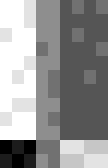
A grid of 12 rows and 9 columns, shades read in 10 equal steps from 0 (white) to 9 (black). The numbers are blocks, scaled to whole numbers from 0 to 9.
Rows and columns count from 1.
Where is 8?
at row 11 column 2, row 12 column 1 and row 12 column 3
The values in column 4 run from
4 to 5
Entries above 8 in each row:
0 0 0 0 0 0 0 0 0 0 2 1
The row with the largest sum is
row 11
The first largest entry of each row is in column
6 6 6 6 6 6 6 6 6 6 1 2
